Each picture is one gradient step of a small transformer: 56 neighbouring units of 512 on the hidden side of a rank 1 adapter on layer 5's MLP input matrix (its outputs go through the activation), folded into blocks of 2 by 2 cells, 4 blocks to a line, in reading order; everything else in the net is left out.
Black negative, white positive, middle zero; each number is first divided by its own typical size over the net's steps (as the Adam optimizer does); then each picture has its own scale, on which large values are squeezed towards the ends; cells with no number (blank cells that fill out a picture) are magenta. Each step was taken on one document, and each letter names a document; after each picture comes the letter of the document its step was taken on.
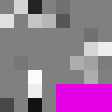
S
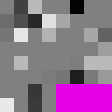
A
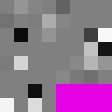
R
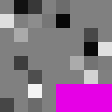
S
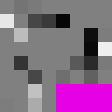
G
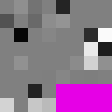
R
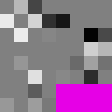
G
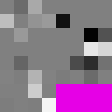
G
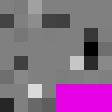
G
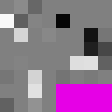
G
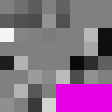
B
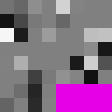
B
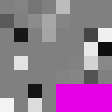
R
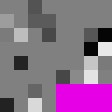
R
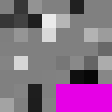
A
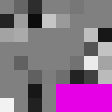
A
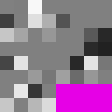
B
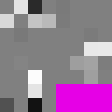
S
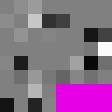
G
